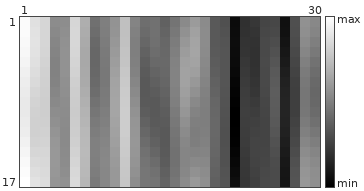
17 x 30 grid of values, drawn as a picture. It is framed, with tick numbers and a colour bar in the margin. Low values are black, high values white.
Grain: streaks running down. Slope: up to the left. Histogram: bell-shaped.
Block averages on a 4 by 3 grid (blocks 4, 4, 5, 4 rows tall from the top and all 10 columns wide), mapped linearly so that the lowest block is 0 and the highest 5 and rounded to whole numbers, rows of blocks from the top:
530 | 530 | 530 | 530
